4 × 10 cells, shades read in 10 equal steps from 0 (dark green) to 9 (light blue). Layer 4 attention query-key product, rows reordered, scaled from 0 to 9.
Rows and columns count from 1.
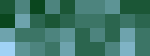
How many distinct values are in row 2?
5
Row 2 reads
0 6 2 1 2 3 3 2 3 2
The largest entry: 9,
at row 4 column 1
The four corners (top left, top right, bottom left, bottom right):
1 1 9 3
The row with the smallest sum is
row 2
